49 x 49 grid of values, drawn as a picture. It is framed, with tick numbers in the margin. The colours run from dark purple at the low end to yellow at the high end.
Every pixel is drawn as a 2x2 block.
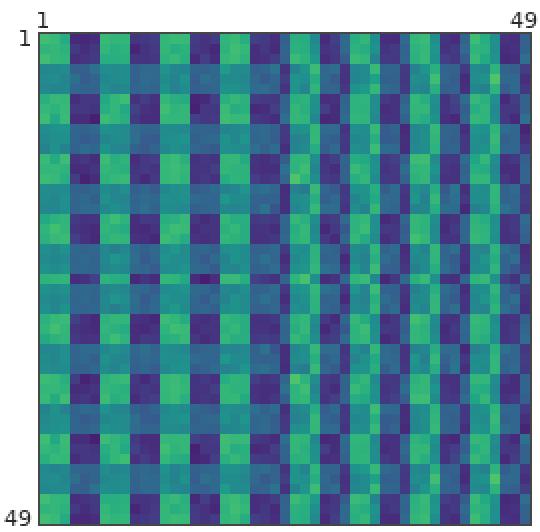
Slope: none. Mirror symmetry: top to bottom. Average level on the scale: 40%. Stripes: upright, repeating 8 times.
